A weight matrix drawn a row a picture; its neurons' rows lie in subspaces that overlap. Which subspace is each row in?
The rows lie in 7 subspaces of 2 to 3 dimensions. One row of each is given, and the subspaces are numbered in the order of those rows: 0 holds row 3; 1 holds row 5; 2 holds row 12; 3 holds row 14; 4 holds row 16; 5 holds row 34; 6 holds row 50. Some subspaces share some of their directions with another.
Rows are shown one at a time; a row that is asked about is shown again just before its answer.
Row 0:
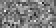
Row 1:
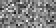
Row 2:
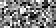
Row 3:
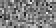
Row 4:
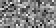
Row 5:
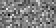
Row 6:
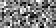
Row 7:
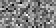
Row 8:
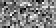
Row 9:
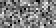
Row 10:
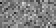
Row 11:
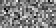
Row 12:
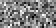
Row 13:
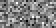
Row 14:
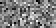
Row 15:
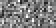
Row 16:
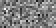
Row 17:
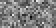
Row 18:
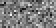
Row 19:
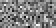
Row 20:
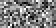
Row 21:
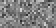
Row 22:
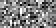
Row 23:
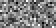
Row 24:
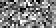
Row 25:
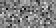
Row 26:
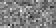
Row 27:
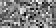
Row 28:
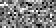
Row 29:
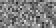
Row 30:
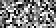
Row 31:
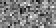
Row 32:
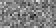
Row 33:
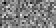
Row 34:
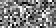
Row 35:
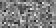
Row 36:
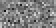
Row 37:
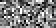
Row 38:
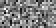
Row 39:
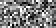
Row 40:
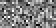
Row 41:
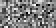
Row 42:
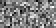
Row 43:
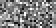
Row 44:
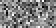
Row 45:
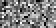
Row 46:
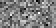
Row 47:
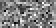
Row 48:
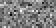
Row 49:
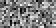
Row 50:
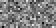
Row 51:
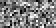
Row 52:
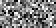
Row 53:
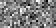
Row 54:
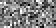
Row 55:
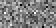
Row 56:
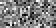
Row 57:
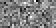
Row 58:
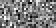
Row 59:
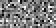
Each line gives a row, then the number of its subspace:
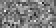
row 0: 0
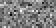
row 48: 3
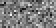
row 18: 3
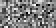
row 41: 5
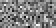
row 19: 2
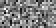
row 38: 4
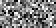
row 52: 4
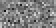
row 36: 0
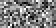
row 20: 5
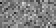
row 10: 4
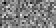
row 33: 6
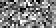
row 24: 2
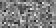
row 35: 0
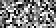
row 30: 1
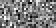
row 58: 0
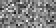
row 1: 1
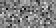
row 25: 1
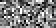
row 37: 2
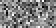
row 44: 4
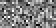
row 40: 2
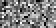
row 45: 6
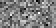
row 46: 2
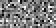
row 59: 1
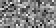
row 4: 1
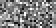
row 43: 0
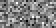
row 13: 6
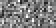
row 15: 1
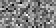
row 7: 1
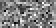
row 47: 0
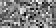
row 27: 0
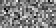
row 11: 4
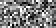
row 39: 5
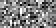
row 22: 4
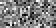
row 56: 3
